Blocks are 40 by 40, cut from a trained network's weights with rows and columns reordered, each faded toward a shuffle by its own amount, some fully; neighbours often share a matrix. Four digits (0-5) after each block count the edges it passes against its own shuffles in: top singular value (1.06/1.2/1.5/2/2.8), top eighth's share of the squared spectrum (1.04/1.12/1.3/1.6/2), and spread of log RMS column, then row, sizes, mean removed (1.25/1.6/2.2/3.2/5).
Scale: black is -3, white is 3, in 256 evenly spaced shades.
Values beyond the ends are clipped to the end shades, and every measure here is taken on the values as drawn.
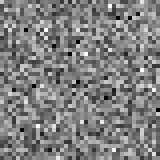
0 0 0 0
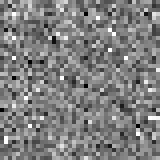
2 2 1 0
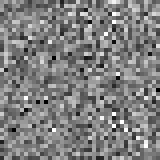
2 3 1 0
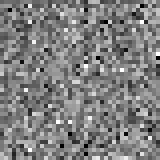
2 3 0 0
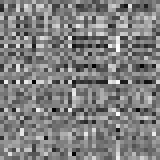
4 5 0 3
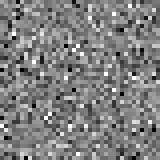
0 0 0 0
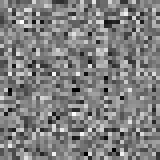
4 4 1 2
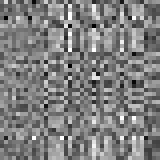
4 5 3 1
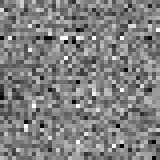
2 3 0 0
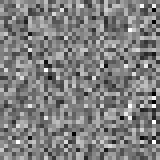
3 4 2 0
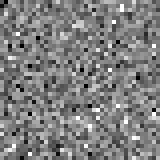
0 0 0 0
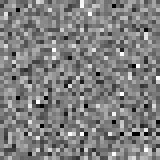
3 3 1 1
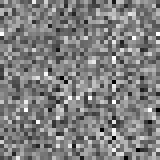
3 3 1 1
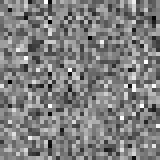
3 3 1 0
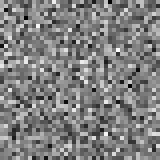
0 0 0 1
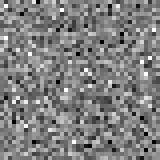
1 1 0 0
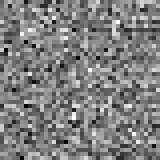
3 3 0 1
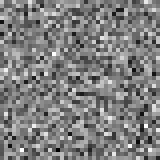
2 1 0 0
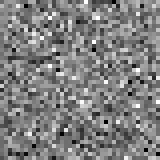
0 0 0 0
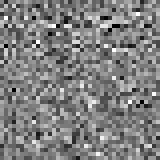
3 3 0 2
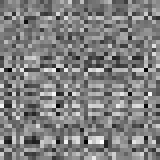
4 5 0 4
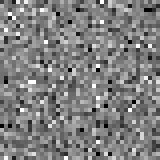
0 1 0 0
